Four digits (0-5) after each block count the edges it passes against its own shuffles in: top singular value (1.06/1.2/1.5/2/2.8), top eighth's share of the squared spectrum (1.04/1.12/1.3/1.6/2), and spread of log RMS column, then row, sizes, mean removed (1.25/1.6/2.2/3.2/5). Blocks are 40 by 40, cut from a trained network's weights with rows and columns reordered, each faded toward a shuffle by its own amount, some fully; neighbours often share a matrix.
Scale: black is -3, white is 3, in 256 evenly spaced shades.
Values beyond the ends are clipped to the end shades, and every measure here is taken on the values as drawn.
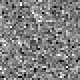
2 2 1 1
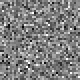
0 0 0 0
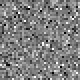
0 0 0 0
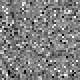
0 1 0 0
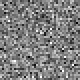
2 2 0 0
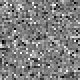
1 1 0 0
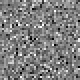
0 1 0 0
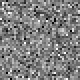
0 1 0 0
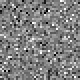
0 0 0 0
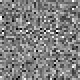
3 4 2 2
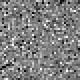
0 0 0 0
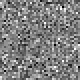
2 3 0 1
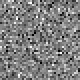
1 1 0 0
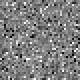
0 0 0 0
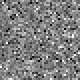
0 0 0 0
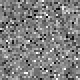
0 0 0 0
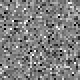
0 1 0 0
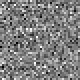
2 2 1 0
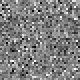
1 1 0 0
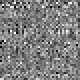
2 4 2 2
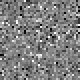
2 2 1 1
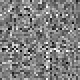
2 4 1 2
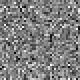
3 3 1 2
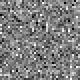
0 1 0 0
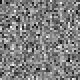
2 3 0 1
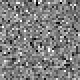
1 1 0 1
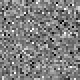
1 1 0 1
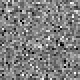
1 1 0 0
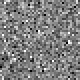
1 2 0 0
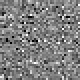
2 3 1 1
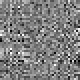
3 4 2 2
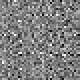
3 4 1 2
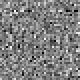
2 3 1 1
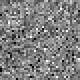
2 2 0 1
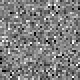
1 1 0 0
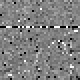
3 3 0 1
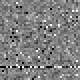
3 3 0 1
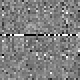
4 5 0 2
